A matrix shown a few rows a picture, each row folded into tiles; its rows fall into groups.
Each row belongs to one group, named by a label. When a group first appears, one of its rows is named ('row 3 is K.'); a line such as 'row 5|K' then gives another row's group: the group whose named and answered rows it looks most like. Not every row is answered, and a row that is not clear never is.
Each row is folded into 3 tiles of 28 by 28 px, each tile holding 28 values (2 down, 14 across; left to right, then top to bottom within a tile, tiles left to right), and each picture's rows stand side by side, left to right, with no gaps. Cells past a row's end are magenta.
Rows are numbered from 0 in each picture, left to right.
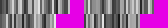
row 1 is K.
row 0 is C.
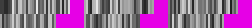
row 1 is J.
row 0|C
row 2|C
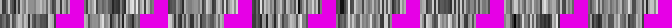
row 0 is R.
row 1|K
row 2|R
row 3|C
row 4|C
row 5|J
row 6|R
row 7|R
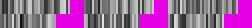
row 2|J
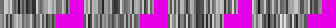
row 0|K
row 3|J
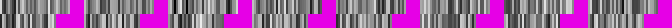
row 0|R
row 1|J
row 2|J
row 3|J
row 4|C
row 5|K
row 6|R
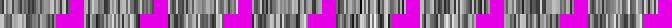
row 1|J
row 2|R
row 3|R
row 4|C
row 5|J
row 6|K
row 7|R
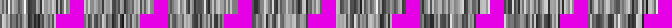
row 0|K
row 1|K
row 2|K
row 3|C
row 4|J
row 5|R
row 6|R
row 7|R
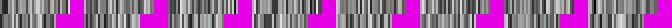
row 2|C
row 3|J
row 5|J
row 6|K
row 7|J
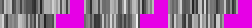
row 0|K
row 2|J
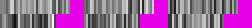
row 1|R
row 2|C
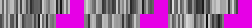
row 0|K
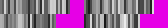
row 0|K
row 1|C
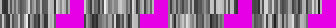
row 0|R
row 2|K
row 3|C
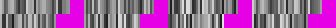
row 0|J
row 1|C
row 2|C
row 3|J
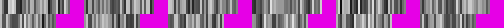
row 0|J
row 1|K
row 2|J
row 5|K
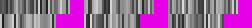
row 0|C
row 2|K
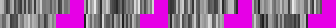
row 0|J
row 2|C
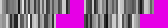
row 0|J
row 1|C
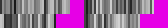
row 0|R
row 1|C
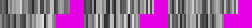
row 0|C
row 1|C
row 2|R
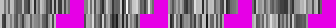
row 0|J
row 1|K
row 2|J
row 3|K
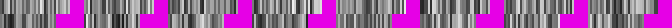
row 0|R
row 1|K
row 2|C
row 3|R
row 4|K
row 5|C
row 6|C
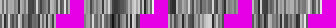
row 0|K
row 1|K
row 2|C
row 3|R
